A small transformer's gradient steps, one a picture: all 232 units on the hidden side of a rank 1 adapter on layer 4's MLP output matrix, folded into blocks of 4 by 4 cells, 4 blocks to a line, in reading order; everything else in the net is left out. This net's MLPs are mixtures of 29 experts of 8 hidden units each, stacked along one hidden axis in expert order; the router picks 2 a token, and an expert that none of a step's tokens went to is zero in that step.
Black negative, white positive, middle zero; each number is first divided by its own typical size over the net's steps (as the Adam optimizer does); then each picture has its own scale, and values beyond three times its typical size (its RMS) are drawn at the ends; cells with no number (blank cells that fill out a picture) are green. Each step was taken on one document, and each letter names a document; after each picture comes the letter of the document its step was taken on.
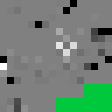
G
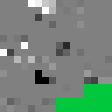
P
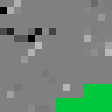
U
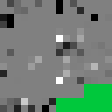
G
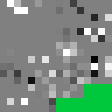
G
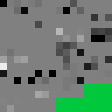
G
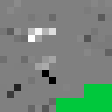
U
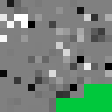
G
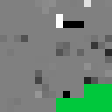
P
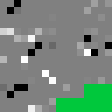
U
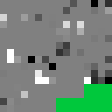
P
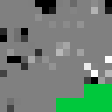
P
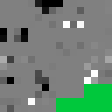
P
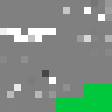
U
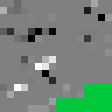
U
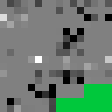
G
